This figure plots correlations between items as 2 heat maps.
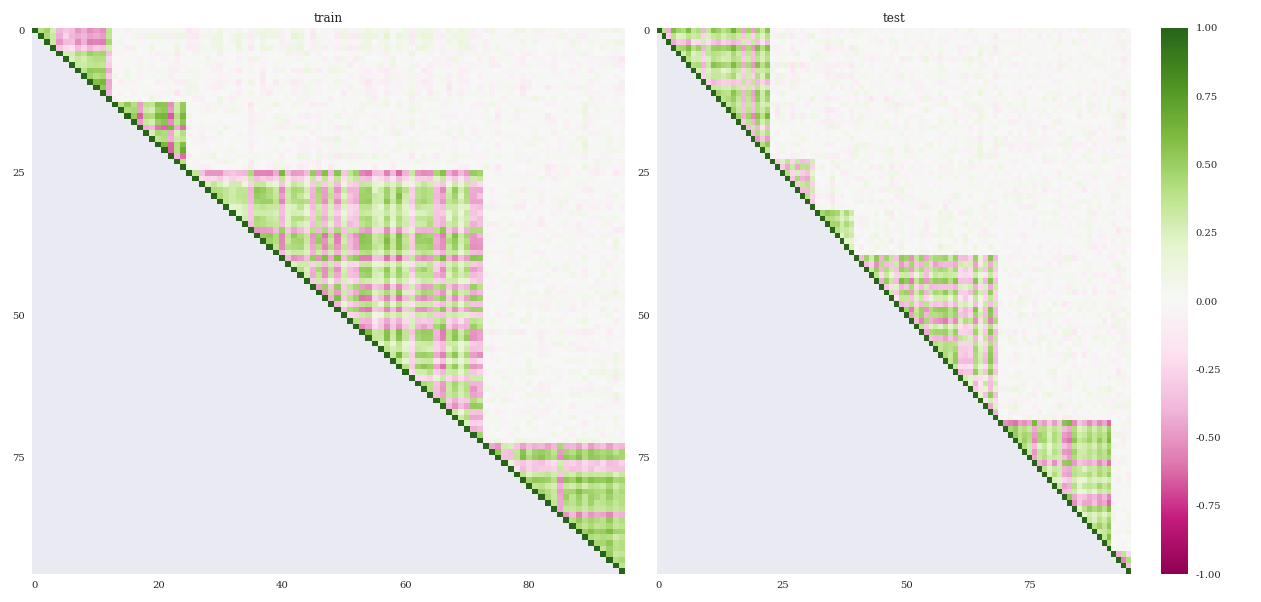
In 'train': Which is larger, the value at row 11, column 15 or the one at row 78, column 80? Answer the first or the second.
the second
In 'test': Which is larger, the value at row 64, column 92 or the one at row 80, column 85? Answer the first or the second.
the second
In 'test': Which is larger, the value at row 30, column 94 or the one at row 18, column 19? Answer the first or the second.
the first
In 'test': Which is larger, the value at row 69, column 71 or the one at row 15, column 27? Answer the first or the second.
the second
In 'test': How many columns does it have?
96
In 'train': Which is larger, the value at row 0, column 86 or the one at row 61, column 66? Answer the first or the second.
the second
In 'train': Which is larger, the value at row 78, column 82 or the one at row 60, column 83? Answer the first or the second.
the first
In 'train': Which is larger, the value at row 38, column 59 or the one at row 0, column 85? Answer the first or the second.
the first
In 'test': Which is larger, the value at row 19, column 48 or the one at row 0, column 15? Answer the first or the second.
the second
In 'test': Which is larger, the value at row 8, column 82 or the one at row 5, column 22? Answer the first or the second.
the second
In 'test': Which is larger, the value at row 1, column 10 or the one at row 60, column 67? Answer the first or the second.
the second
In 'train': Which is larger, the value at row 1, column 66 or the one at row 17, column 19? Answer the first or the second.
the first
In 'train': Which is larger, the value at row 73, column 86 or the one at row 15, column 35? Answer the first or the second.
the second
